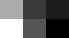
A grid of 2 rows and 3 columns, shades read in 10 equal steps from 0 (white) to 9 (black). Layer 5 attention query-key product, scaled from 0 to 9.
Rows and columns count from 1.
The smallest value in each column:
0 6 8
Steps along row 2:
up up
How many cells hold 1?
0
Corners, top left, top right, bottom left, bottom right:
3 8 0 9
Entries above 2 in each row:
3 2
